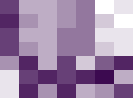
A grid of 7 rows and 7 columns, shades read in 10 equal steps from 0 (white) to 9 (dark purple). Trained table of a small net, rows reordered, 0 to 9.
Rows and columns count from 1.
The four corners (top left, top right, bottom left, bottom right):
7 1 1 7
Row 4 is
7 4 3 5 5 2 1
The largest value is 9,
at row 6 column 6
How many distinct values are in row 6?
5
